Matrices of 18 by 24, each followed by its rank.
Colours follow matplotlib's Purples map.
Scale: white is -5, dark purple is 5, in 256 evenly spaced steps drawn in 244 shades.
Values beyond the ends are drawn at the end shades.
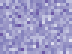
full rank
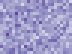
full rank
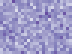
full rank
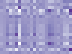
two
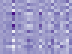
two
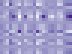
two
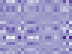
two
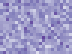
full rank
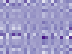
two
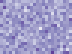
full rank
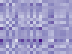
two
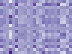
two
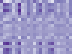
two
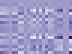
two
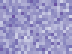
full rank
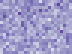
full rank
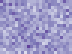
full rank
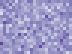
full rank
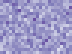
full rank
